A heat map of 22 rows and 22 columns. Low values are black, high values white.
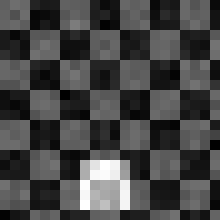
Odd patch: higher, in the bottom middle. Ninth with the highest average: bottom middle. Roughest part: bottom middle.
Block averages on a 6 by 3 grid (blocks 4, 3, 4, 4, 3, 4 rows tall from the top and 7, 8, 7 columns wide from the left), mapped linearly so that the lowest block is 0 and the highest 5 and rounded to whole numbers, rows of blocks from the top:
0 1 0
0 0 1
0 0 0
0 1 0
0 3 1
0 5 0
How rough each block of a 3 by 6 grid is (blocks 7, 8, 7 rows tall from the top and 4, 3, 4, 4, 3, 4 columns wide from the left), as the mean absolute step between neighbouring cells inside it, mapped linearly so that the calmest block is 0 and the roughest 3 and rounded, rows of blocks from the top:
111101 | 111101 | 113201
